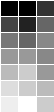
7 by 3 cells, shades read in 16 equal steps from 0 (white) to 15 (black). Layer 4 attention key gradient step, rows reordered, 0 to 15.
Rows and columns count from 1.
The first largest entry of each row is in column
1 2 2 3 3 3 3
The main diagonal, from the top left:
15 13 7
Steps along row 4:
same up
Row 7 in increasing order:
0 1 3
